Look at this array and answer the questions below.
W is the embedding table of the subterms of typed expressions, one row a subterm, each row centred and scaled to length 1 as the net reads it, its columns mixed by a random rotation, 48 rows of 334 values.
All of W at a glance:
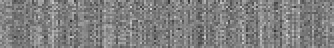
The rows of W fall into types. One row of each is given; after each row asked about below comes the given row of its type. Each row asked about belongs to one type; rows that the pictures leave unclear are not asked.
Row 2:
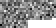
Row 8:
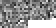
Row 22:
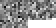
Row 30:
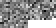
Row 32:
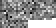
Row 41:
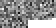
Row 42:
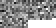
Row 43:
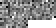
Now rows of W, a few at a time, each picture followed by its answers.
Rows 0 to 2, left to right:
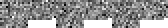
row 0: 43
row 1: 2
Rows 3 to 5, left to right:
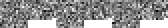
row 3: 30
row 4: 8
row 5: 30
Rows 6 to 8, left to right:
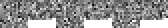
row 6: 22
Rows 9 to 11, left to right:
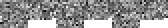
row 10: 41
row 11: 32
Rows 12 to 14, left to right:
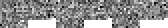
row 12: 8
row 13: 43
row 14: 2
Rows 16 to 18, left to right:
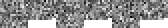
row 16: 41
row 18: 22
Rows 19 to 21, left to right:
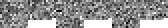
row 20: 42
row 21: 2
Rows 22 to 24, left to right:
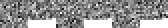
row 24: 8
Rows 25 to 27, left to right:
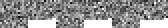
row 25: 41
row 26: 42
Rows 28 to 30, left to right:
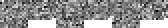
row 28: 43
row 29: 41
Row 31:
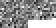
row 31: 30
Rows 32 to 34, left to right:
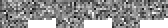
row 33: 22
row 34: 42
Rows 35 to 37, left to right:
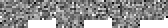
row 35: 30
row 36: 43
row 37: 43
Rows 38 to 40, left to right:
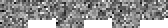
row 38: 42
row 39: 30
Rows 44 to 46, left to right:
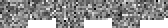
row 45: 22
